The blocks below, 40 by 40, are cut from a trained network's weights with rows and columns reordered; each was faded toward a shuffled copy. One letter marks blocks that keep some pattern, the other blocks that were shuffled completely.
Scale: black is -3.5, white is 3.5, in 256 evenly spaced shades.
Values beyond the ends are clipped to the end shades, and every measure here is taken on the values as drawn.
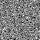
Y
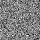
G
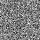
Y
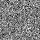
Y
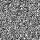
G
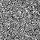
Y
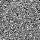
Y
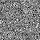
Y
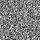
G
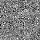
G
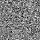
G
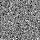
Y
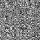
G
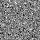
Y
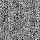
G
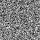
Y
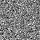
Y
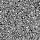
Y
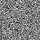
Y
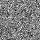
Y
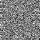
G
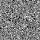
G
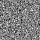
Y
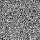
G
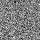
Y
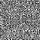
G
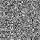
G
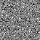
G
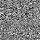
G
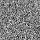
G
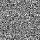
G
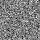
Y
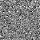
G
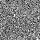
Y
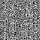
G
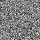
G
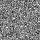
Y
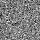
Y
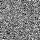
Y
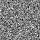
Y
